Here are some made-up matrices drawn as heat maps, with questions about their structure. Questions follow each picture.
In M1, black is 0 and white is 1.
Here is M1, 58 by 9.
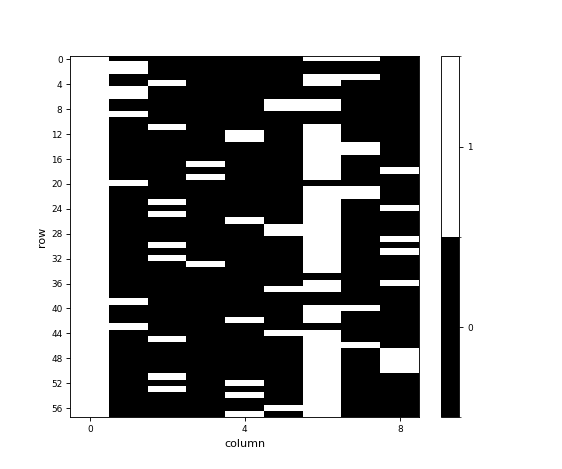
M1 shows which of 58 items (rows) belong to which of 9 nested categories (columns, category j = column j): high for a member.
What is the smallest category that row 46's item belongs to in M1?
7
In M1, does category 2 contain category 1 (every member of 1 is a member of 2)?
no
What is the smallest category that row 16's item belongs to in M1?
6
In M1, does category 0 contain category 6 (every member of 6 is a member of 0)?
yes
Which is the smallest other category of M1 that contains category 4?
6
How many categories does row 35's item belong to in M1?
1
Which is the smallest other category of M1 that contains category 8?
6
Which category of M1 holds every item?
0
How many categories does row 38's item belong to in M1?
1
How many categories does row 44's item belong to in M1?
3
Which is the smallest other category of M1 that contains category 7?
6
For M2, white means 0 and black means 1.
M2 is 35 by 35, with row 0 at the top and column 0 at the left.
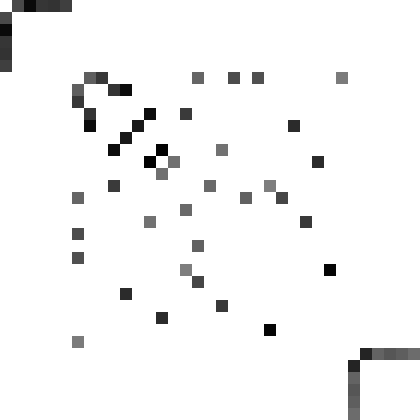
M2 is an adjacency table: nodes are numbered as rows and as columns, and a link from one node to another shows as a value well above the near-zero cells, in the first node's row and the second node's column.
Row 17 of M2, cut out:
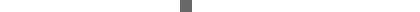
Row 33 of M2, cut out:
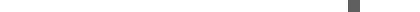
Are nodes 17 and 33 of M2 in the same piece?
no
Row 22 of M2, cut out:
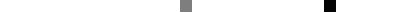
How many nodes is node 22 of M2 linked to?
2
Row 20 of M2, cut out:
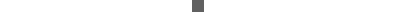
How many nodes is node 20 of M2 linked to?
1
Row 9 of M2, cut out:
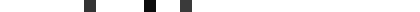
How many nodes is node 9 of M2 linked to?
3
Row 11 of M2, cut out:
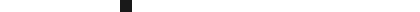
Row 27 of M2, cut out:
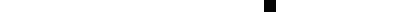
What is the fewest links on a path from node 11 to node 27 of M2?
6
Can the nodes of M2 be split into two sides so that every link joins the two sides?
yes
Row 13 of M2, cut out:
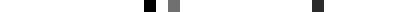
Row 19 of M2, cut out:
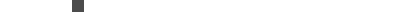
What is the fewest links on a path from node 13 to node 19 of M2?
5
